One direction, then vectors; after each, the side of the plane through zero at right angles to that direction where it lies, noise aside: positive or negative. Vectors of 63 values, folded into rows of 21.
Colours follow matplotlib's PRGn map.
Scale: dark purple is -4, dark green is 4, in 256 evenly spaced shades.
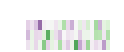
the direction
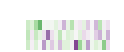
negative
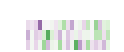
positive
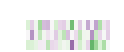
negative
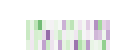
negative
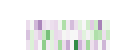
positive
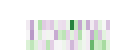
negative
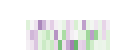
positive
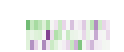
negative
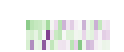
negative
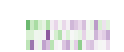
negative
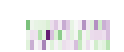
negative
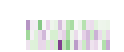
negative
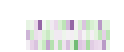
positive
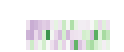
positive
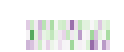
positive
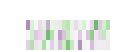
positive
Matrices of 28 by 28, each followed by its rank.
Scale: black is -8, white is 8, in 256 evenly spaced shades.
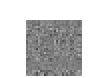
five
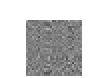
five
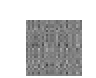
three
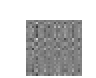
two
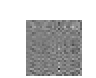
three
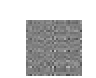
three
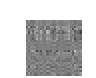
three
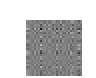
two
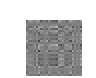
two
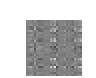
two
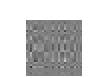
two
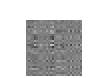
three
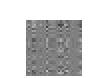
two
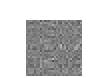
five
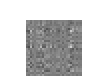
three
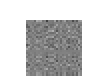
three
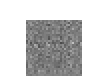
five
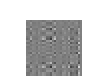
two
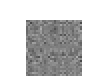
five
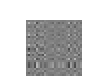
two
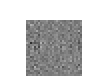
five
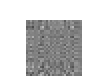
three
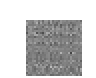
five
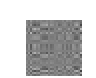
two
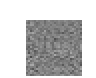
five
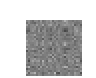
five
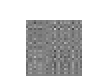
two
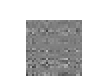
three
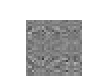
three
